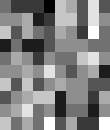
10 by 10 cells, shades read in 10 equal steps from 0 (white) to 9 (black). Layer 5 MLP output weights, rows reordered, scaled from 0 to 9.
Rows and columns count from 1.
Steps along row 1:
up same same up down up up down up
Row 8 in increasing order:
2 2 3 3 4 4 4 6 7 8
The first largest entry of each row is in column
5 4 8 1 4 10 2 6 6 8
